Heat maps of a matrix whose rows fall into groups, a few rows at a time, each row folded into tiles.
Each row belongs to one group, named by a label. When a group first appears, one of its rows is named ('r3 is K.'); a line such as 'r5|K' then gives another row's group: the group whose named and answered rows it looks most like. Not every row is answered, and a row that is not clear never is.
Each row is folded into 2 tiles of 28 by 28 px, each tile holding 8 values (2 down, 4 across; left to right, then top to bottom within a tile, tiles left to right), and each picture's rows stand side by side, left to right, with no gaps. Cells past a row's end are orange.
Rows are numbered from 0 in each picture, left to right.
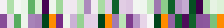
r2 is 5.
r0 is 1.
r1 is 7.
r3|7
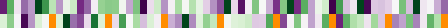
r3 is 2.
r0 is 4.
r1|4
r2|7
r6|7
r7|2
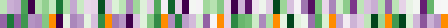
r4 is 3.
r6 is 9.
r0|7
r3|5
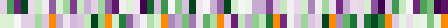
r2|4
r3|2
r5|7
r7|1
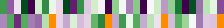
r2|7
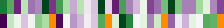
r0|9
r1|9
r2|3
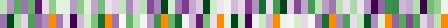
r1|9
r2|3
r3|4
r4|4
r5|1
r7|7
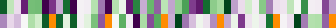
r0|1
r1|2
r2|5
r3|4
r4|5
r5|2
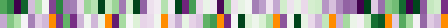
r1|5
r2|7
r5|1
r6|3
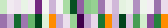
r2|3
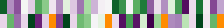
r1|3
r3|1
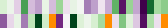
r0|9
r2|4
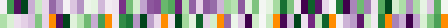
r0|2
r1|3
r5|1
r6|5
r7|9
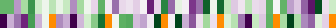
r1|9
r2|3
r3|4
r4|5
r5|4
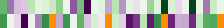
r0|5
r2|5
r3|9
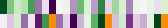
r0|1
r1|9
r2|5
